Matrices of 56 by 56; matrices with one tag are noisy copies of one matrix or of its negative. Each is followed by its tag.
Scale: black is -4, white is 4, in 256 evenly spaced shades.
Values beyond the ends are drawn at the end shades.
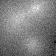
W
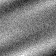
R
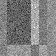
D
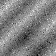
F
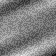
R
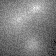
W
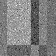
D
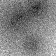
W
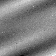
R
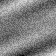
R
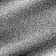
R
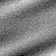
R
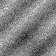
F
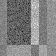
D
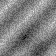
F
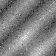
F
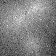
W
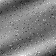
R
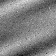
R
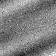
R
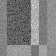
D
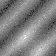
F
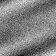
R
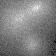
W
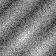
F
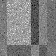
D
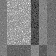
D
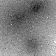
W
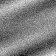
R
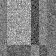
D
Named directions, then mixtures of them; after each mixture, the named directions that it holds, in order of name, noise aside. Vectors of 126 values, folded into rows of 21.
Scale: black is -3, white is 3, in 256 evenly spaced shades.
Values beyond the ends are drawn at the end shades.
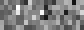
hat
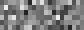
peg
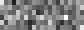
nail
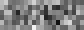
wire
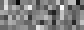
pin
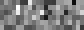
hat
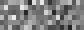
peg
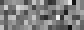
hat, peg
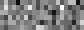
pin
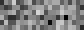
nail, peg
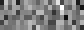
nail, pin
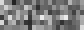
nail, pin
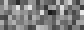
hat, pin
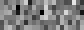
hat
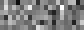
pin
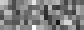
wire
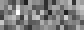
hat, nail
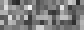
nail, pin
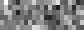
pin, wire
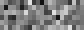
peg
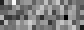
nail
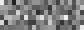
nail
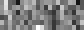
pin, wire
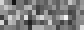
nail, pin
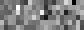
hat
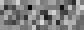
pin, wire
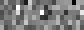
hat
